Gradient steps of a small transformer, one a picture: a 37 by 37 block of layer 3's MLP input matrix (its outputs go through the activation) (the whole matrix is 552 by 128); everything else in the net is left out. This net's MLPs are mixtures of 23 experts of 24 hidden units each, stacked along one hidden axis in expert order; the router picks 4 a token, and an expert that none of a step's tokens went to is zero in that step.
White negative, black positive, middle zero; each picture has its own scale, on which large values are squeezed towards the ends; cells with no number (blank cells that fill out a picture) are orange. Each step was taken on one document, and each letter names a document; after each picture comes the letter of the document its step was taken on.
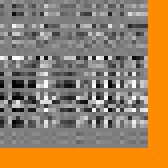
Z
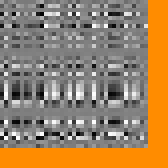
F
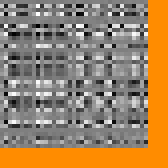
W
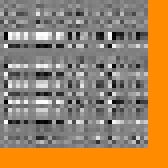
W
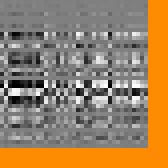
Z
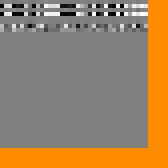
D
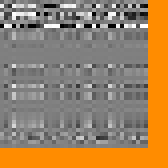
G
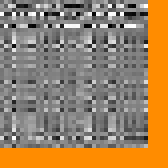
G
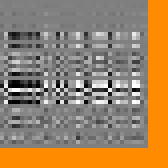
Z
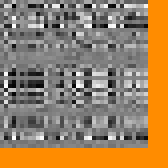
G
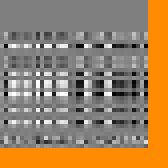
W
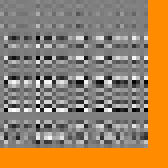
W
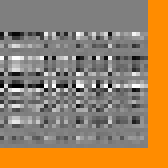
Z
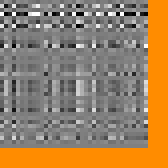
G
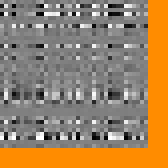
F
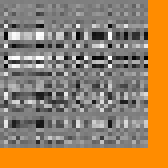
W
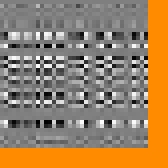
W
